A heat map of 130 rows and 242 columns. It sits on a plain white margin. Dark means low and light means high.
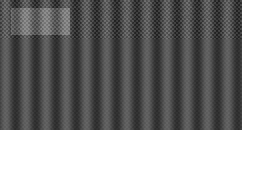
Ninth with the highest average: top left. Average level on the scale: 30%. Stripes: upright, repeating 12 times. Odd patch: higher, in the top left. Seam: horizontal, 30% of the way down, the bottom part calmer.
